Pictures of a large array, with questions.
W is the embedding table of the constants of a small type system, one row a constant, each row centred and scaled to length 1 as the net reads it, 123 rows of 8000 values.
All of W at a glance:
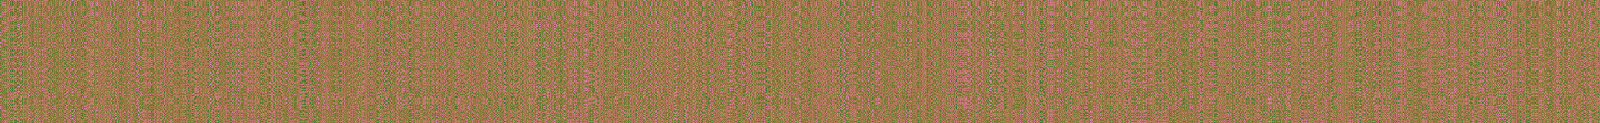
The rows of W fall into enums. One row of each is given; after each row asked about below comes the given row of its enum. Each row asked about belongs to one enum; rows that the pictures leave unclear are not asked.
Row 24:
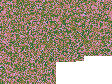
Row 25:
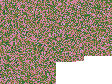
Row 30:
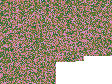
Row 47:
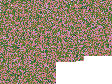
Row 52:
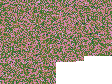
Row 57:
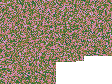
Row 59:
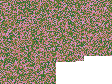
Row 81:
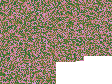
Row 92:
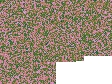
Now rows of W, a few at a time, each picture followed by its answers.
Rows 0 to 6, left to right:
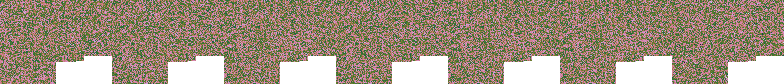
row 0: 92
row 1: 81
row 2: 30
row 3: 81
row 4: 30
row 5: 30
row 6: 52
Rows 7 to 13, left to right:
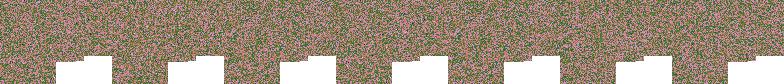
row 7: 52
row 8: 57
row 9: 59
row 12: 30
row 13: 81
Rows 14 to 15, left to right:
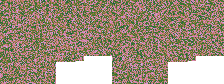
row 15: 81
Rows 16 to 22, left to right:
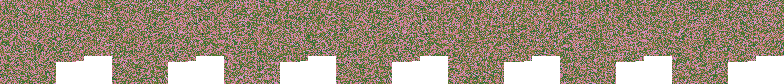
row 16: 25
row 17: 52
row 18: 92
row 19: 52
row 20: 57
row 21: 30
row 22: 59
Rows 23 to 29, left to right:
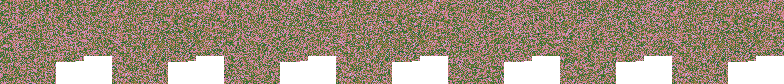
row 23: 30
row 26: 24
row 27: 52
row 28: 59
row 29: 24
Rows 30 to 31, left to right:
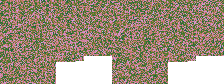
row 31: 59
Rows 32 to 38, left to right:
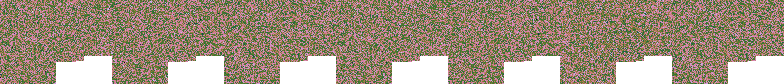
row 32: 25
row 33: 52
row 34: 81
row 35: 25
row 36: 52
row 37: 24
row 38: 81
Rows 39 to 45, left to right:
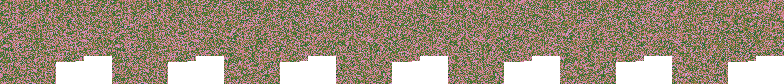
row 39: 30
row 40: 30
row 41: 59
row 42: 25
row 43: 25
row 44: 59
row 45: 24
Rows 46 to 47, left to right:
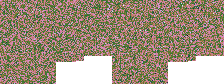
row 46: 25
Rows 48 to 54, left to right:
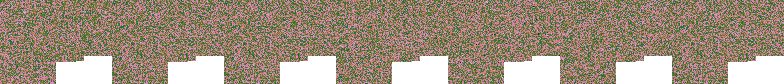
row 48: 92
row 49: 81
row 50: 81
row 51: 30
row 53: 59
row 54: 81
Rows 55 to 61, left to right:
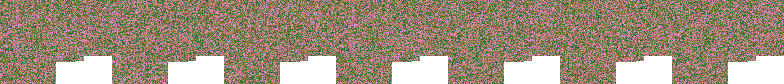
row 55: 30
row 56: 92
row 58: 30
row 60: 47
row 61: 59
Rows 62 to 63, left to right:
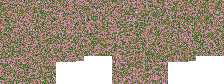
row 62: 52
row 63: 92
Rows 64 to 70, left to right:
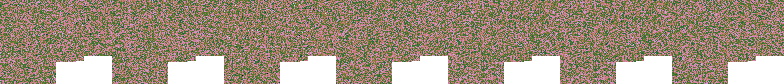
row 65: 30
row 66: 47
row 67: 59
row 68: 92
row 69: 92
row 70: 81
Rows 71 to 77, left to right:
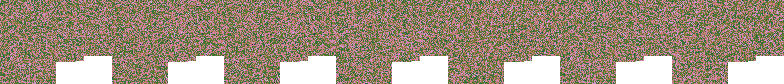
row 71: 81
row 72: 52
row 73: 52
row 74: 30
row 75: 57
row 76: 81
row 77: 92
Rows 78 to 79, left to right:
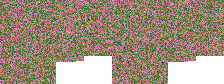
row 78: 52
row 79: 25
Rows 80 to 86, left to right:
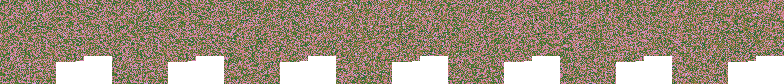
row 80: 81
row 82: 59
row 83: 57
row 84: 52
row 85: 30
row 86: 24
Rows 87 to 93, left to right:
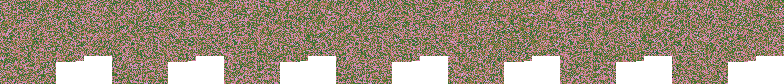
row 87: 59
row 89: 92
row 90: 81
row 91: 24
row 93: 25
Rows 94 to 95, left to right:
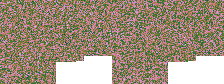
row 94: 57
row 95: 92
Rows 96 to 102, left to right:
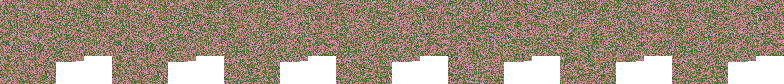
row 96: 25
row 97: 25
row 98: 52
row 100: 81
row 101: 59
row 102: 52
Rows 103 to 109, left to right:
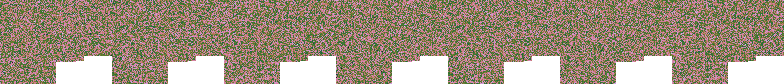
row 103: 52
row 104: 81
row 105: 92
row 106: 25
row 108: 25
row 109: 92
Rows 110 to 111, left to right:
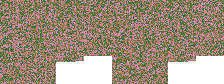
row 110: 30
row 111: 59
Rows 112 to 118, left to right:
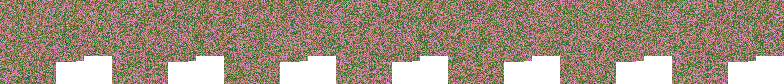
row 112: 57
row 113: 92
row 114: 30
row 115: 92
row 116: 59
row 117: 25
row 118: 92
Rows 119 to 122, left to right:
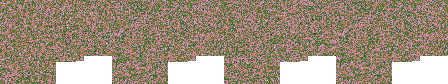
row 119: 57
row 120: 59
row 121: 52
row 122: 59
